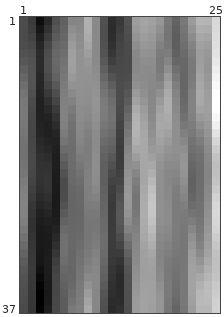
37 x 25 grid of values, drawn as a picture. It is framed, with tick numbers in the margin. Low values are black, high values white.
The field climbs toward the right. Streaks run downward. There are no lone odd cells. Stripes running up and down repeat 3 times from left to right.
